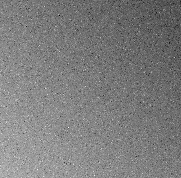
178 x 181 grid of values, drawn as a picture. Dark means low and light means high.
No regular stripes run through it. There is an overall slope up to the bottom left. No single row or column stands out from its neighbours. Neither half mirrors the other. The histogram is bell-shaped. The top right is the ninth with the lowest average. The bottom left is the ninth with the highest average. The texture is fine-grained noise.
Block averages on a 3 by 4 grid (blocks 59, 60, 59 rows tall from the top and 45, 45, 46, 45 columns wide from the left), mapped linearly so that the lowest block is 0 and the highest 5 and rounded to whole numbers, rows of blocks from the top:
3 2 1 0
4 3 2 1
5 4 3 2
